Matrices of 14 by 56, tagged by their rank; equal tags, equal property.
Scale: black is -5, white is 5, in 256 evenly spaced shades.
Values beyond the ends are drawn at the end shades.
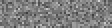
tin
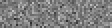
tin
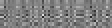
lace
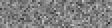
tin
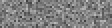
tin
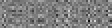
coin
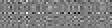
coin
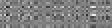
lace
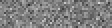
tin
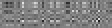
lace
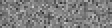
tin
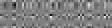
lace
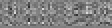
coin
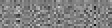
coin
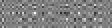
lace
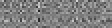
coin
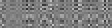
lace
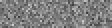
tin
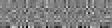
coin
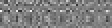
coin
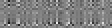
lace
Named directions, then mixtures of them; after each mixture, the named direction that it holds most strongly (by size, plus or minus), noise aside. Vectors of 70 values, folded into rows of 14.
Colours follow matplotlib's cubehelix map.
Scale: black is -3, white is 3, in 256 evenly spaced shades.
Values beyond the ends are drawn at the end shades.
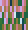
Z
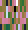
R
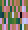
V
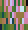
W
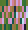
Z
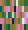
R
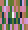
V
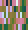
R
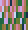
Z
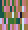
V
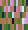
W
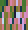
Z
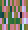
V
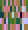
V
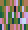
V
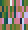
Z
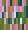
Z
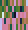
Z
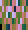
R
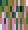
W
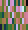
W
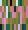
R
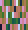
R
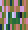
Z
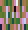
R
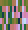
V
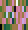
R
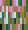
Z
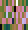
R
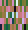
R
